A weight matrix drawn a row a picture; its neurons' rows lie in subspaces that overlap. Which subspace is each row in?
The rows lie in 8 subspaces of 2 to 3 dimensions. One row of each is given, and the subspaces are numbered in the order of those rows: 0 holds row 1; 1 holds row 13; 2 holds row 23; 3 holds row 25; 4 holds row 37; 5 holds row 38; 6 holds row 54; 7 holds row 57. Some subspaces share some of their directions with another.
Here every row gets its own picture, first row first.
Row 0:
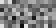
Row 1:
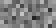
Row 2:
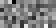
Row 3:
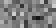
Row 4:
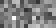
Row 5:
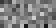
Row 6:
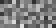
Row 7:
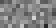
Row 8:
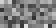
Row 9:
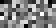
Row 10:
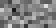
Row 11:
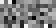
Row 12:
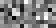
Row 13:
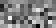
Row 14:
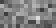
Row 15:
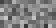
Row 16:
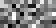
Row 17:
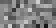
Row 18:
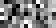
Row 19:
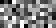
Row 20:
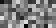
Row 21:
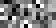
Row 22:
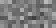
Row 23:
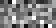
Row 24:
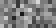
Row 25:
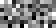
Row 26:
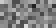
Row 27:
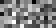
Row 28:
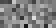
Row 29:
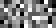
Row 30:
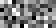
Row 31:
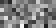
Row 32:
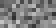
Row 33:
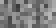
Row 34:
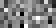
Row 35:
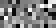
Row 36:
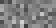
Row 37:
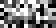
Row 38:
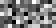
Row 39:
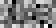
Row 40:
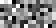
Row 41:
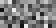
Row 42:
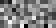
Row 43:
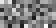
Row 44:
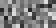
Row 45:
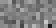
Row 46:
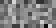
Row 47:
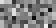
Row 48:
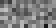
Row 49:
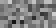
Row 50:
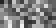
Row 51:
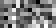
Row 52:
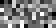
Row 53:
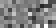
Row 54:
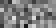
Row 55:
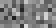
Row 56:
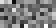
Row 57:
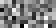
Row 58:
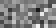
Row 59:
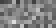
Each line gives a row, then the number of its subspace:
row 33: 2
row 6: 5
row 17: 6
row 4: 6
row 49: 7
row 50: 2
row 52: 3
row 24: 6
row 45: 5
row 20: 1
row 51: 6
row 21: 2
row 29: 0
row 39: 2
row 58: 1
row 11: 2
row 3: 0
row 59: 5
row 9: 1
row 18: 2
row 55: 7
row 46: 2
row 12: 7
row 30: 7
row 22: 7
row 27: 5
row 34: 0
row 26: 1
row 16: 3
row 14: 4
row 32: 3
